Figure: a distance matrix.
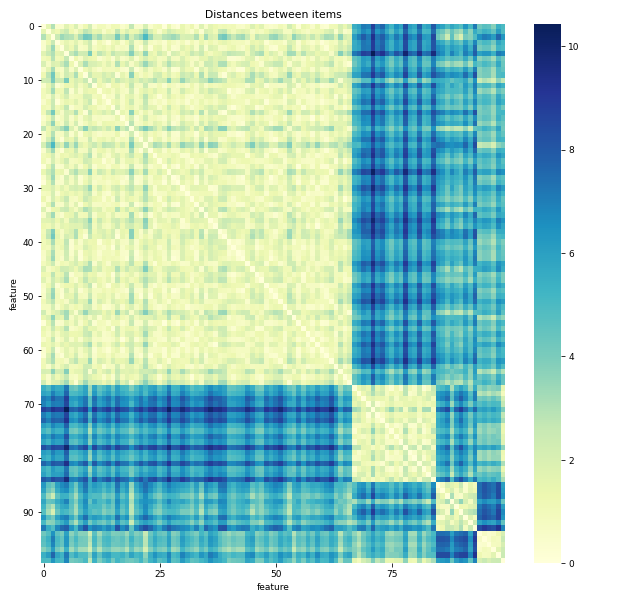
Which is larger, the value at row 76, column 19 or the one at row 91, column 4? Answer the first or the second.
the second
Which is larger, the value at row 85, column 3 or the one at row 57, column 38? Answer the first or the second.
the first
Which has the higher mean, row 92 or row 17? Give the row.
92
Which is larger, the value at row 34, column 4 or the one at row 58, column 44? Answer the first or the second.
the first
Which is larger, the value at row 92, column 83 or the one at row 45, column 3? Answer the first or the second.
the first
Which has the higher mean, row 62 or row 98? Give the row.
98
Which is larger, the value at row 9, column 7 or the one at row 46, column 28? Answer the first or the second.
the first
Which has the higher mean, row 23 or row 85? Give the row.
85
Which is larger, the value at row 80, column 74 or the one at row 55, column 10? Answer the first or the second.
the second
